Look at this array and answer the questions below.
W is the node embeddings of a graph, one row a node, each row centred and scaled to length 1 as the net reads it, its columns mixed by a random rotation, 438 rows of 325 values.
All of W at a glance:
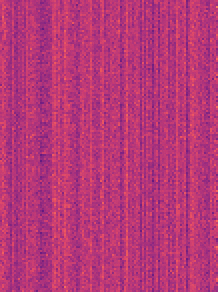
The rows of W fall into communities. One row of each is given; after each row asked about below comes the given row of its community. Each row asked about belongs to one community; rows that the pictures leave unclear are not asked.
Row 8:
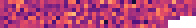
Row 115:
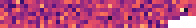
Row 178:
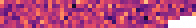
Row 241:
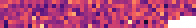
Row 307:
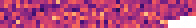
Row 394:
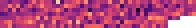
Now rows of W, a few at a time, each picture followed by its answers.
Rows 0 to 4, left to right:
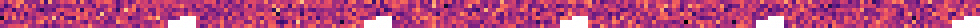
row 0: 8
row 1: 307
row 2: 241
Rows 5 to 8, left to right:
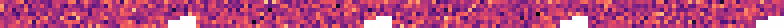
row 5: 8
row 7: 394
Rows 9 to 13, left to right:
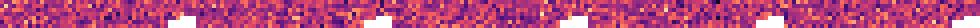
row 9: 241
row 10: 307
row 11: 178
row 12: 241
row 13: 241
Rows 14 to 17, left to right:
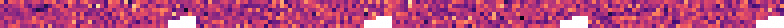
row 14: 8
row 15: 241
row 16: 115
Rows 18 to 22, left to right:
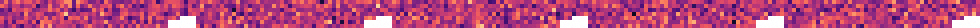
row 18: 178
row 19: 241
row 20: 178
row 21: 307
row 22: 8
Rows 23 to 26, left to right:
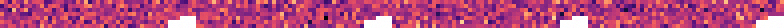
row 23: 394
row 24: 115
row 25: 241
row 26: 8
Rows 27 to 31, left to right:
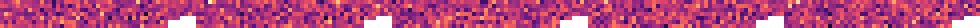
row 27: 115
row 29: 307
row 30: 115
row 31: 241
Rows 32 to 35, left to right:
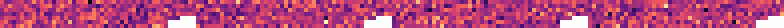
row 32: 394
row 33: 241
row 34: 241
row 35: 307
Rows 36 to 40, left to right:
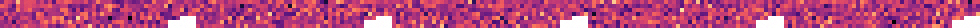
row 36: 115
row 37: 241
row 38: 115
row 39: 241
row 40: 178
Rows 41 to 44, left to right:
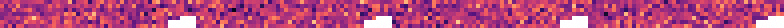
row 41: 394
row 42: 8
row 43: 241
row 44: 8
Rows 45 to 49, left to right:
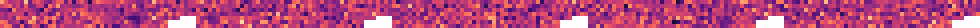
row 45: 394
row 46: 394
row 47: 307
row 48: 394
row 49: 307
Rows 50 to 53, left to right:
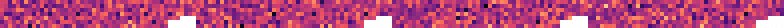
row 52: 307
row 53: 307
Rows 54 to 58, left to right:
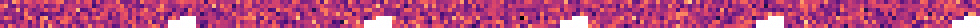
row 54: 241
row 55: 307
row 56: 115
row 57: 394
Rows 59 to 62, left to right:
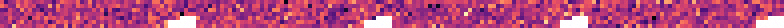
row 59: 307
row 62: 178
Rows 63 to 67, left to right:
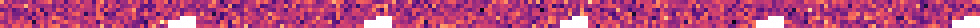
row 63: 307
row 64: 8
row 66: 307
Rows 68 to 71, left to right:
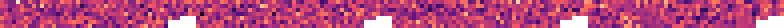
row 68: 115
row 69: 241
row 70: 8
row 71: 178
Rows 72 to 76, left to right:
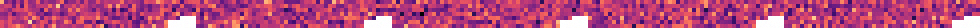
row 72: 394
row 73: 8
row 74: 307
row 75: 178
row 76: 241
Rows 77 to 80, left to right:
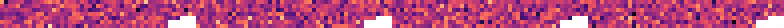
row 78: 115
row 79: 394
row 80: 241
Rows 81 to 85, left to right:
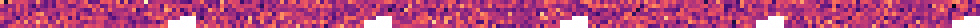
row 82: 394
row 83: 394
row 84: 307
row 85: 178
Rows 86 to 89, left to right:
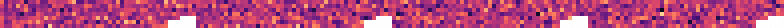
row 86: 8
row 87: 307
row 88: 241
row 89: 178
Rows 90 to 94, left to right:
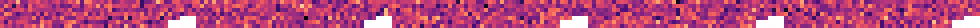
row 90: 115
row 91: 115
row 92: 241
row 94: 307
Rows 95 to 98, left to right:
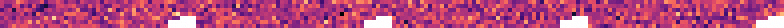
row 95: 8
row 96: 241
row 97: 115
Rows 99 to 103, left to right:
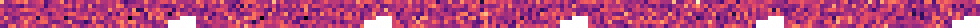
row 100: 178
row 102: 115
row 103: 394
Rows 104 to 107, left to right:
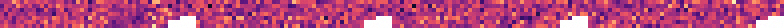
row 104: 394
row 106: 394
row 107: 8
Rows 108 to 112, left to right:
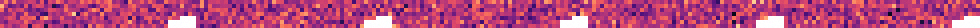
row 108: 241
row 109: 178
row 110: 394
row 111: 241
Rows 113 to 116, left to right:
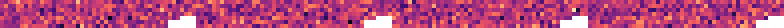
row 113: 115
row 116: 394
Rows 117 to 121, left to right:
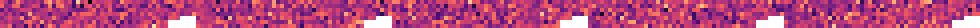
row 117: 178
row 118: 307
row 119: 178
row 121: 8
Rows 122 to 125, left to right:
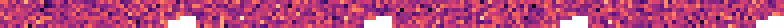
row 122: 241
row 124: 394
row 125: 115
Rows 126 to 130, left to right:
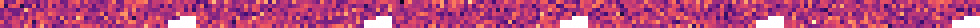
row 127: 115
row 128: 178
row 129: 394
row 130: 394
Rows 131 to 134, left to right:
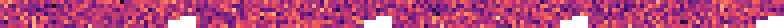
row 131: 241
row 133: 8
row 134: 8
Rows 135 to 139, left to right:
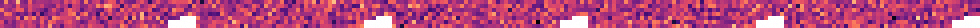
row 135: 115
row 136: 8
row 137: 307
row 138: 394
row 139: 115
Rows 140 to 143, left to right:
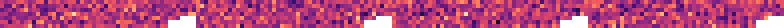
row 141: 241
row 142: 8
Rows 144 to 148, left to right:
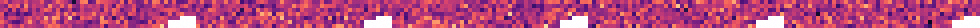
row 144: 394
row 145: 115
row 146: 394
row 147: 8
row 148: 307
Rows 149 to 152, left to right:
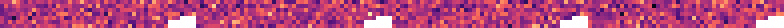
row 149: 178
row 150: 8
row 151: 115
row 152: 8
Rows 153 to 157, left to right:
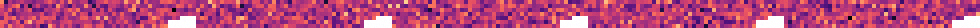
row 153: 8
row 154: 241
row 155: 241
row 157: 178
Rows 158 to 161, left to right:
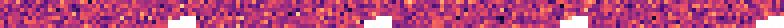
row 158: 178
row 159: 241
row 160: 178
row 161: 178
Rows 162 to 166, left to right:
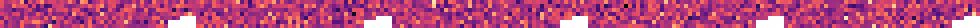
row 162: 8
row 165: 178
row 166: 115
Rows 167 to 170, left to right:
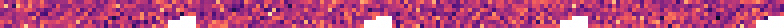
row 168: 8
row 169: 241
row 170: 394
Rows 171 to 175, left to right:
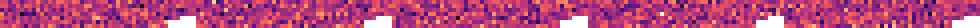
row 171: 307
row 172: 115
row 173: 178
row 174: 8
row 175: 115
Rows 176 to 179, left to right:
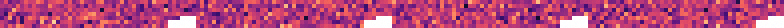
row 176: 394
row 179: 307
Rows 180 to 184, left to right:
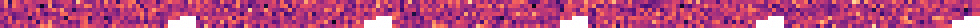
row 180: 178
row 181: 241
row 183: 241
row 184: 8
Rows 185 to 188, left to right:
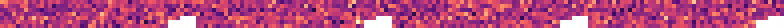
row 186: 307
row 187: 307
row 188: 307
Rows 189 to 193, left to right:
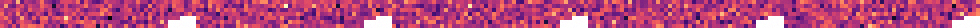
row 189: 115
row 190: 178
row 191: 241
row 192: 115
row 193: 178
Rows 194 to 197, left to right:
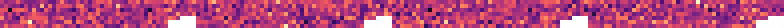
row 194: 394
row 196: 394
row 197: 394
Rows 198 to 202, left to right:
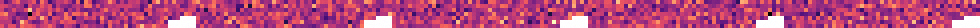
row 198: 115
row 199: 178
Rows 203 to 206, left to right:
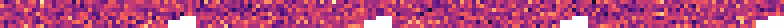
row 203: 115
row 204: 8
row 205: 8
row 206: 8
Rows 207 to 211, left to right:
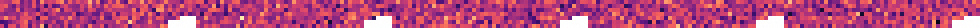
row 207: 241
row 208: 394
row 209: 394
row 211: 241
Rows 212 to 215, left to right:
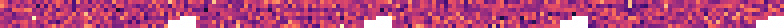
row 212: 178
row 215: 241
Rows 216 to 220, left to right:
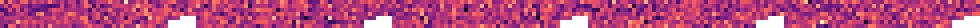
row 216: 8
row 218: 178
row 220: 8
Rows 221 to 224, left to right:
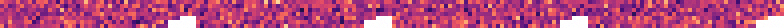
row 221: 115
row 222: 178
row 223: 115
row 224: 307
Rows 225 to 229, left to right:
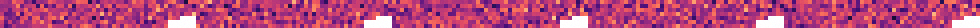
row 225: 178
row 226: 241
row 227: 8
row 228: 178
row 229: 178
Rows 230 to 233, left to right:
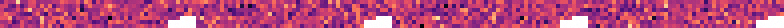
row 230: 115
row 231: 241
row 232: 241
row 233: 307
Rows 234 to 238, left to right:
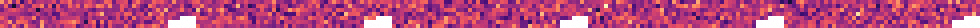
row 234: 115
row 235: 241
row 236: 115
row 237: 115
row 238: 8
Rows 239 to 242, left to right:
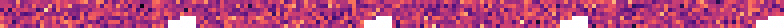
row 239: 394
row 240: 394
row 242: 241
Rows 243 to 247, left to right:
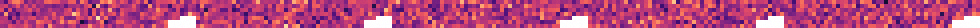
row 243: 8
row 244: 394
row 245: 178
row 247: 178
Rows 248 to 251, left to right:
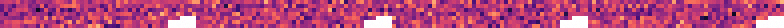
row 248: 394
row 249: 8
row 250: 115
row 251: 394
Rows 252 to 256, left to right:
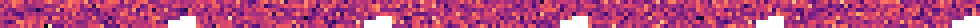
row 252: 8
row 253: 115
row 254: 115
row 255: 115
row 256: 8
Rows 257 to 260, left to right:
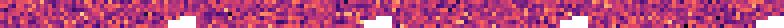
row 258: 307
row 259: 241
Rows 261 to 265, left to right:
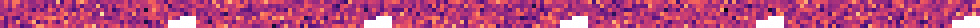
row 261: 178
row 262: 115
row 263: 394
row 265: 8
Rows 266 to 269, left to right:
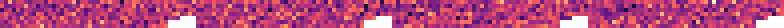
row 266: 8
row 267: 178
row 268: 8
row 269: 8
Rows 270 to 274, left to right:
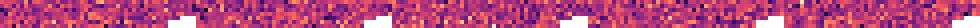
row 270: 394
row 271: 394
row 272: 394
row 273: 178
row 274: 115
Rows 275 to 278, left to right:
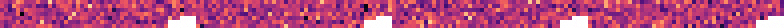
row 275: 178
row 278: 115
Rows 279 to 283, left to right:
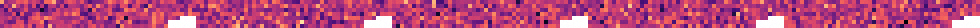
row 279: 8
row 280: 178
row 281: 241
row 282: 115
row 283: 394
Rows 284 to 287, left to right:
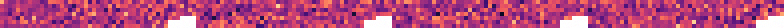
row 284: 178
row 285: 307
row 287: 178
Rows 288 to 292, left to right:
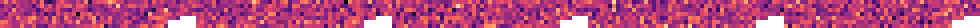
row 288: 394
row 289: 307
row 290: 394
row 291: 394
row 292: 241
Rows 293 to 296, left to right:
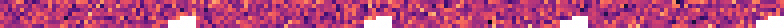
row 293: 178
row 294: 178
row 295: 307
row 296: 8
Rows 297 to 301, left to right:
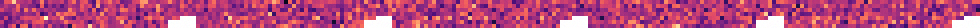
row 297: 241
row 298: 178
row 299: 241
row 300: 178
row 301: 394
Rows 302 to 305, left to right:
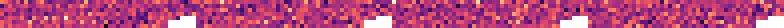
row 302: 394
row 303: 241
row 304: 8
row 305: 178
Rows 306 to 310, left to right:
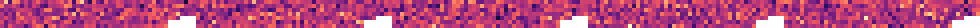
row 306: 178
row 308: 178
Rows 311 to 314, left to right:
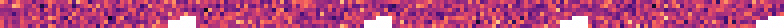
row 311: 178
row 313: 394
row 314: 8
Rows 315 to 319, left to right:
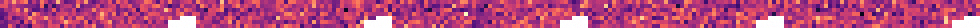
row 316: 394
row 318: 307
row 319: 241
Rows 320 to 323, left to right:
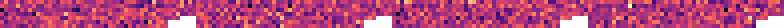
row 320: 307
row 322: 178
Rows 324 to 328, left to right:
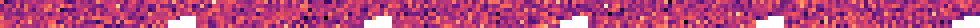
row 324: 394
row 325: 115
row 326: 307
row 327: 307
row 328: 115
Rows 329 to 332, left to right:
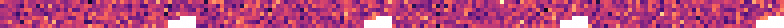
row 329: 394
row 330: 178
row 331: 241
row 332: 178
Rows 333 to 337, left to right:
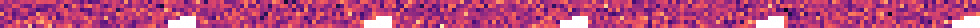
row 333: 8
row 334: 178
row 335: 8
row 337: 307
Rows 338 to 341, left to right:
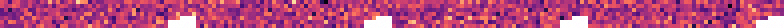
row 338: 178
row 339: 241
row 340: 307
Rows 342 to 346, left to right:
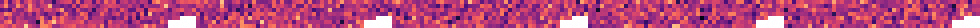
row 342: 115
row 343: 307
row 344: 178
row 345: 178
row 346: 178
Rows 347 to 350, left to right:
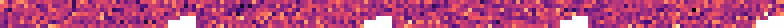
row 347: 178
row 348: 241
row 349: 8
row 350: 178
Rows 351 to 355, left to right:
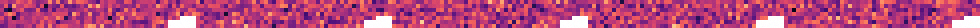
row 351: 178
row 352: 8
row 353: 394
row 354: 178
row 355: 394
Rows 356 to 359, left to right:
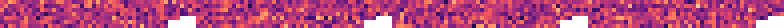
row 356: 241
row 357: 115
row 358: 394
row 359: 115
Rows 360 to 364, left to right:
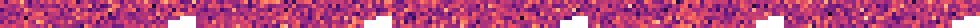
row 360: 8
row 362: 115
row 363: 394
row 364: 241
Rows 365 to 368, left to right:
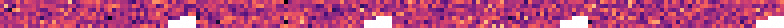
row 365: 115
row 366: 394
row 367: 115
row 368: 241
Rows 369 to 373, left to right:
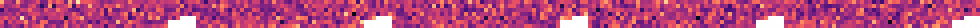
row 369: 178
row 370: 307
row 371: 178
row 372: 178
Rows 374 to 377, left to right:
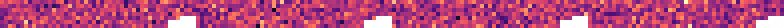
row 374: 241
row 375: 307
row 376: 178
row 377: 394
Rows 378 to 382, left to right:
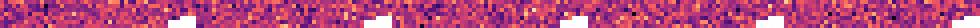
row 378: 8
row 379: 178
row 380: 241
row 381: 394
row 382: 178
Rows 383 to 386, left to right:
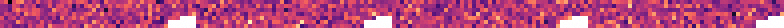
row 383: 178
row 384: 394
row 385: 241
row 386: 115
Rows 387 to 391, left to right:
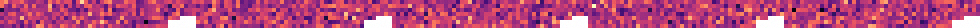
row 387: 178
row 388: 115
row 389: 307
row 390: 241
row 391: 394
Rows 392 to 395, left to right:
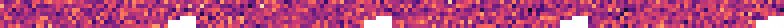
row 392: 8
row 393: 241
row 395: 307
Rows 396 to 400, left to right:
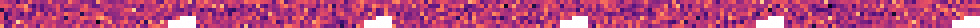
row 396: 307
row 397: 8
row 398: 178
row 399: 241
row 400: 241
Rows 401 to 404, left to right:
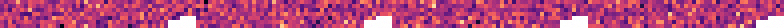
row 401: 115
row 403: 115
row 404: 115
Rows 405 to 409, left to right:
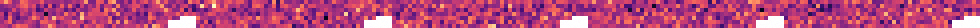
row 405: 394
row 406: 115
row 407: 394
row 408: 8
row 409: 8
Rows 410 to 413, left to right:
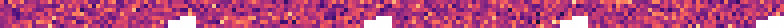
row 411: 394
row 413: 115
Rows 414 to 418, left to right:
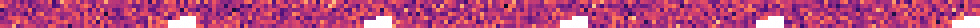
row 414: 307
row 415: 8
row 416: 394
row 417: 241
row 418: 241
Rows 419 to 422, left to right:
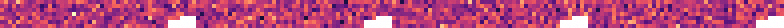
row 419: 178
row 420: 307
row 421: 178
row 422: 178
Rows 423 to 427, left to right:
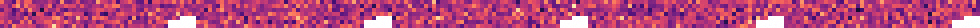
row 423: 307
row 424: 394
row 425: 241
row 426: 241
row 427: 307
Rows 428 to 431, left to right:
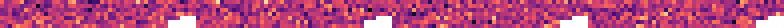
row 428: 8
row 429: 8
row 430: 307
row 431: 307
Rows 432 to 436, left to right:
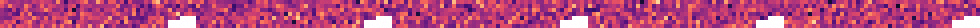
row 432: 394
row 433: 307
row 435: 115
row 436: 394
